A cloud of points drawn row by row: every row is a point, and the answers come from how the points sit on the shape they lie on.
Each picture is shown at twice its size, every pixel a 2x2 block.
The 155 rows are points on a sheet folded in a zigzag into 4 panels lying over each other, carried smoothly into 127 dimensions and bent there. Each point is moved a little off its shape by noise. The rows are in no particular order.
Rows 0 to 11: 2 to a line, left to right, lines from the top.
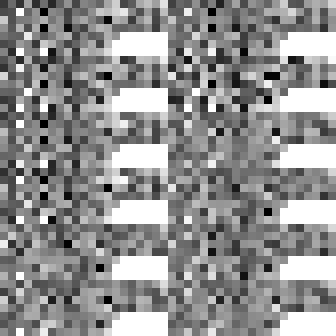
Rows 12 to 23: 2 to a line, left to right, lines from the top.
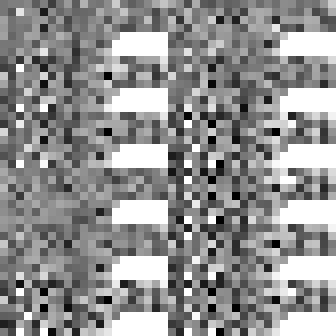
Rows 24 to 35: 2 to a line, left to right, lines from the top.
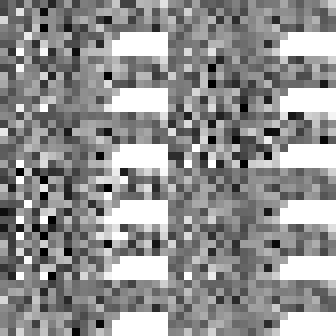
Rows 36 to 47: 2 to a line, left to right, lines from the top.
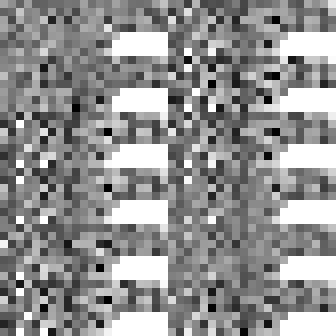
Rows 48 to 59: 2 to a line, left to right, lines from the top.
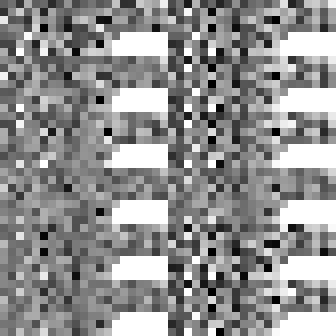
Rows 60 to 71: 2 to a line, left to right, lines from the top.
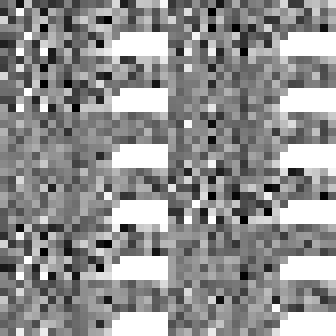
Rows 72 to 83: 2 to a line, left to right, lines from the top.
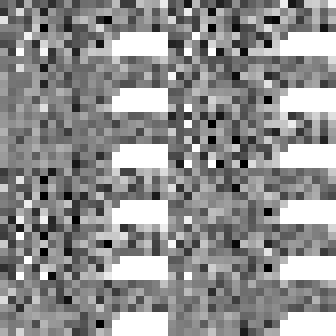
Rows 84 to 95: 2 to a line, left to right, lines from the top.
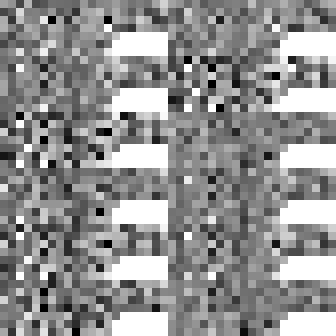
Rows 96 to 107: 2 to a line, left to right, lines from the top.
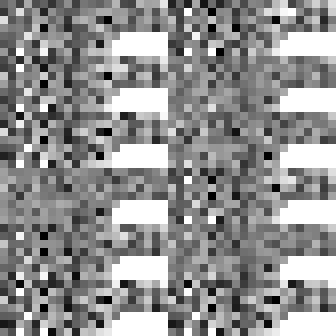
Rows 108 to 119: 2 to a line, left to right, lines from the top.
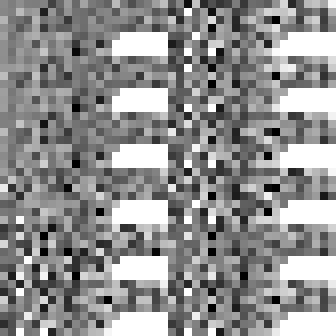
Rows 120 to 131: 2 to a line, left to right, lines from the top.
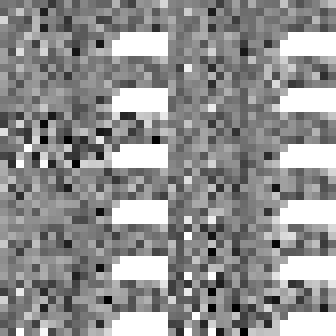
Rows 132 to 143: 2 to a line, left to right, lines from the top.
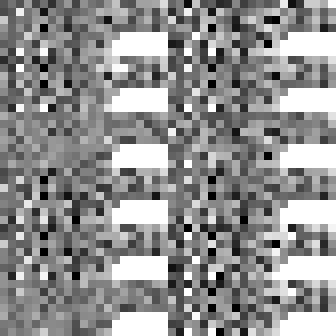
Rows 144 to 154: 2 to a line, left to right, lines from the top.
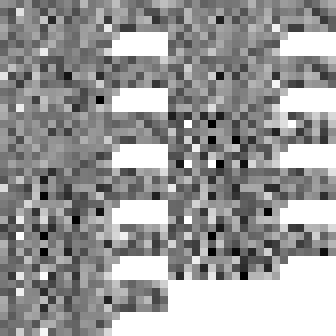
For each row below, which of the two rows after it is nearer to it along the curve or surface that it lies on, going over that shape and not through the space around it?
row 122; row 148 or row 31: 148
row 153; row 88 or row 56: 56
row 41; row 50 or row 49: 50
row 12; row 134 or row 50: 134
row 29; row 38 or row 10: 10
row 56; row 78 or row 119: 78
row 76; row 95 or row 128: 95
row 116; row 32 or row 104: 104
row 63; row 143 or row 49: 143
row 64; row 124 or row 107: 124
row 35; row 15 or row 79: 15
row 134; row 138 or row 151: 138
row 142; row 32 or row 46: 32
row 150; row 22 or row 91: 91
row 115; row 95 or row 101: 101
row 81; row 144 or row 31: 31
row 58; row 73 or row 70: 70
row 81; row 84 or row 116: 84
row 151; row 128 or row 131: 128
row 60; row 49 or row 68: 68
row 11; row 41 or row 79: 41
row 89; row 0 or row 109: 0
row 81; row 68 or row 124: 68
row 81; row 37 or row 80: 37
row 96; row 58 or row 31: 31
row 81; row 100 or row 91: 100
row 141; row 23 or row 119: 119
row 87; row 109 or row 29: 109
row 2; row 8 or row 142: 8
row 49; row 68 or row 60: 68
